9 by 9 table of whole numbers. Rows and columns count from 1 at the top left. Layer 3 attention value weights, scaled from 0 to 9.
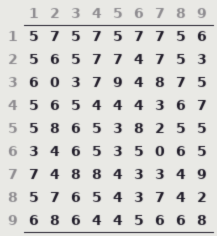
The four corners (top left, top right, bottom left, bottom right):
5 6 6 8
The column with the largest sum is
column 4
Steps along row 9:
up down down same up up same up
